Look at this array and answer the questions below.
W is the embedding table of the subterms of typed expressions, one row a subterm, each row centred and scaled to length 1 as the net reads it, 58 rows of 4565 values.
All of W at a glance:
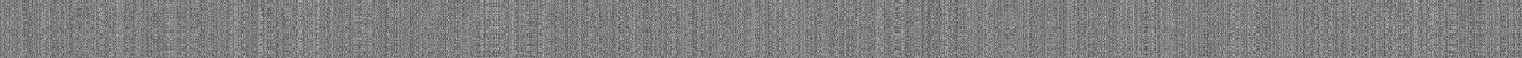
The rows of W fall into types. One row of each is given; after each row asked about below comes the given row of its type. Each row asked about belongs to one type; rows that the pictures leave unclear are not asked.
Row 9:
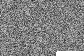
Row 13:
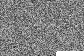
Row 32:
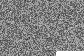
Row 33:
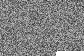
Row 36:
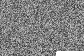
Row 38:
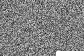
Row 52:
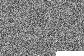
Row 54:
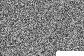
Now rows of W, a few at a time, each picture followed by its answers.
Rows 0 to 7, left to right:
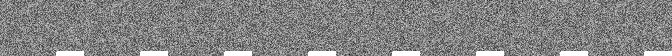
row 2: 52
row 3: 54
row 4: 36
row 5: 38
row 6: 52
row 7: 32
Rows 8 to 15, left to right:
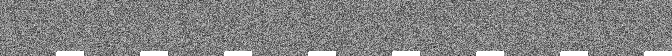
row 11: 54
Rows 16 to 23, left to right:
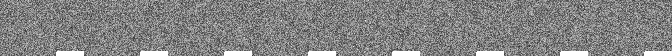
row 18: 32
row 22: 9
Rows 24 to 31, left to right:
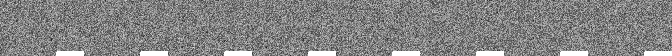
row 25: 9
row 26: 36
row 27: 36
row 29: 38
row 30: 32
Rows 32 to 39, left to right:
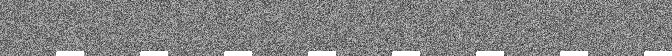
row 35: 38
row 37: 9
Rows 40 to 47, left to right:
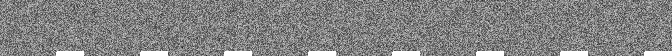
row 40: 32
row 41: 13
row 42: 36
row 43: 32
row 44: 33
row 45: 9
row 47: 54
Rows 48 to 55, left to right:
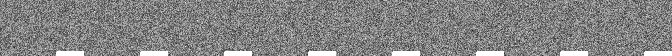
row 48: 36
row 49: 32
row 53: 33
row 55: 54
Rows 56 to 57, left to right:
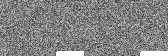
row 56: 9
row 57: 13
